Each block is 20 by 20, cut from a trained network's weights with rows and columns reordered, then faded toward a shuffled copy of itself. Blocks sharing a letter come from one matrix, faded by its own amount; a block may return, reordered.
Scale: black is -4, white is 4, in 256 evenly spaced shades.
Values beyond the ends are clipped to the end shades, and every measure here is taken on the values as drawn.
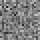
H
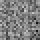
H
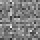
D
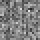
H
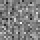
H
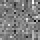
D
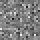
H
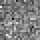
H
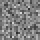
H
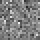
H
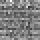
D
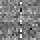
D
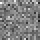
H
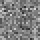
H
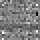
D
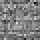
D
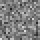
H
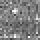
D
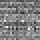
D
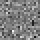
H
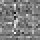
D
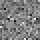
H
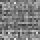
D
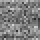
D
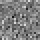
H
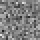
H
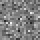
H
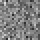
H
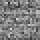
D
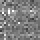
D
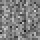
H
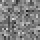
H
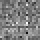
D
